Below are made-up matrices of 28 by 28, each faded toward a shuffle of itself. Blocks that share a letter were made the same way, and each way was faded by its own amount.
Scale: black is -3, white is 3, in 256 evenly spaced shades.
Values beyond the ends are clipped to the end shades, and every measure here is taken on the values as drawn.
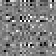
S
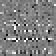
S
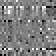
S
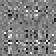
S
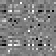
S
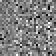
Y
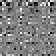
S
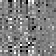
S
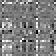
S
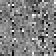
Y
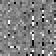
Y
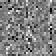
Y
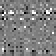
S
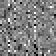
Y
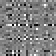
S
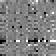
S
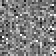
Y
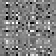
S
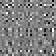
S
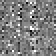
Y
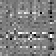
S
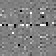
S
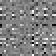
S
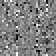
Y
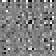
S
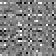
S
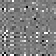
S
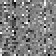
Y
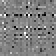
S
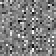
Y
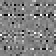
S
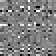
S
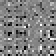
S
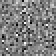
Y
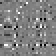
S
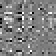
S
